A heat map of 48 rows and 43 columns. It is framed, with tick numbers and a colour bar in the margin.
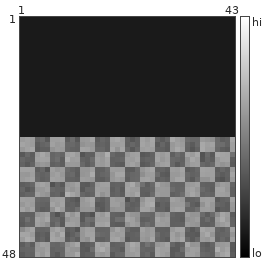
It is made of 2 by 1 panels. Panel 1,1: very low, flat. Panel 2,1: middling, checkered, strong in contrast.
